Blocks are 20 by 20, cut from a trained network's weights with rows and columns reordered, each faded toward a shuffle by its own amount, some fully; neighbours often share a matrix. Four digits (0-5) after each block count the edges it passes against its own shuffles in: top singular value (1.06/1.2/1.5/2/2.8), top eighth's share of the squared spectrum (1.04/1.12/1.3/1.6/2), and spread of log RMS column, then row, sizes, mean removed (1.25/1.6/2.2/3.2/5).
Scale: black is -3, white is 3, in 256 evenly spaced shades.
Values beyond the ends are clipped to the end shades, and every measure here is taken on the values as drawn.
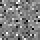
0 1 0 0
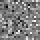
2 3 0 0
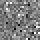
0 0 0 0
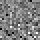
0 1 0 0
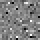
1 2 0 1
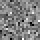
0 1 0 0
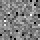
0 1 1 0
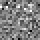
1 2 0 0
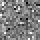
1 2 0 0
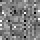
2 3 1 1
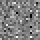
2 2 1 0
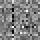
2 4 1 0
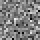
1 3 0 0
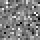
0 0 0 0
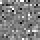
0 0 0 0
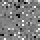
1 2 0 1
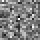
3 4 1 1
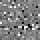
1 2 0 1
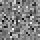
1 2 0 0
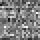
2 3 0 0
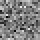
1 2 0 0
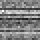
4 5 0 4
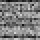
3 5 0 2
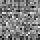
2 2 0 0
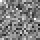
0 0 0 0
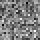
0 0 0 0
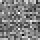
1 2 0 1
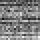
3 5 0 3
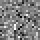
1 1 0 0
